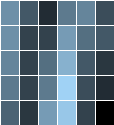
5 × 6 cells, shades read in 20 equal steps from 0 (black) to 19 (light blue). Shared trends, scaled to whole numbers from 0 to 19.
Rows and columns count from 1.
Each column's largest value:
13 8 14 19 12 8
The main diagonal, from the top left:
13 6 10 19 6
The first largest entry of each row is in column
1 4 4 4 4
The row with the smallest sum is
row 5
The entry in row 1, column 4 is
11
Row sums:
55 57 57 58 52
